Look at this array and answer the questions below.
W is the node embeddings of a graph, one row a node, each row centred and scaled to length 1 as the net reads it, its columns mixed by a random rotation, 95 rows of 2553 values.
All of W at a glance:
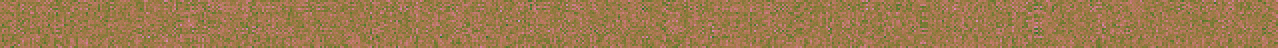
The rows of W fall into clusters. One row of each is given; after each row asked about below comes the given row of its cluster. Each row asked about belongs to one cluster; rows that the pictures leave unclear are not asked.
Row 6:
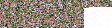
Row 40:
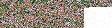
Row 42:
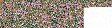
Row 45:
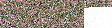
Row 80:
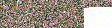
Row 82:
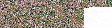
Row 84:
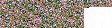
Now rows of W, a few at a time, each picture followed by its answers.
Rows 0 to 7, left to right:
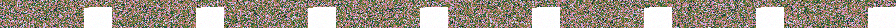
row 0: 80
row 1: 82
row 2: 42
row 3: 80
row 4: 45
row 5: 40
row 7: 40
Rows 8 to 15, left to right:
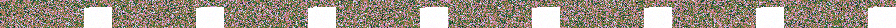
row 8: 40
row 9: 80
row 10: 84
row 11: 80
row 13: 6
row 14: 45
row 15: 84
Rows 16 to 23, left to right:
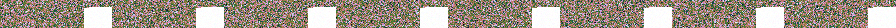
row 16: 80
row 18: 80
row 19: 84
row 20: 84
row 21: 6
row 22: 45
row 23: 82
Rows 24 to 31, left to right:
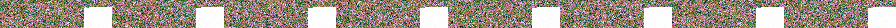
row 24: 40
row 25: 42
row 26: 6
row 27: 42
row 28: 45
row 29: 42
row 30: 40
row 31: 80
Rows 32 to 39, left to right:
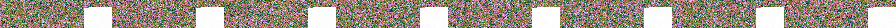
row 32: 45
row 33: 6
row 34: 40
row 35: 80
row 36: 6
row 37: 42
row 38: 45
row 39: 80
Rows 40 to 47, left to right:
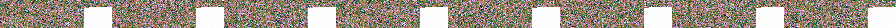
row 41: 6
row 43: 40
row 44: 82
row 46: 6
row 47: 42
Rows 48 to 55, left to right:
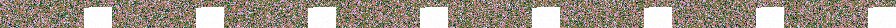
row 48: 45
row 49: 80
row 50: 42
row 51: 42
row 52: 6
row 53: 6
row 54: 82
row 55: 42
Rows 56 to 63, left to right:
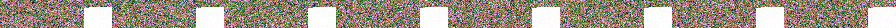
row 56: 40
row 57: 40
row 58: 45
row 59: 80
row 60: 6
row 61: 45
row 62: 6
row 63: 82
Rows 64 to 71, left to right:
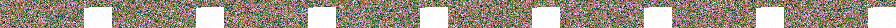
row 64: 45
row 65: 40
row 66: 40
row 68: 82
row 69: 42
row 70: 6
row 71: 80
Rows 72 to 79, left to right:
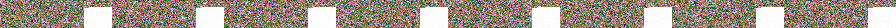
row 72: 45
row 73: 42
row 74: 42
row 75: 84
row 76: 84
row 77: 82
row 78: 80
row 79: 42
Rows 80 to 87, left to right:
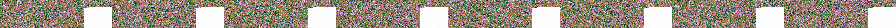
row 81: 80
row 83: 42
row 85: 82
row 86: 80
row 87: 40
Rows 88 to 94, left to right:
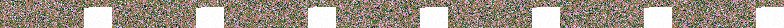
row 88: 6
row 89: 82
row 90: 84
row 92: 80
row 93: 42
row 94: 84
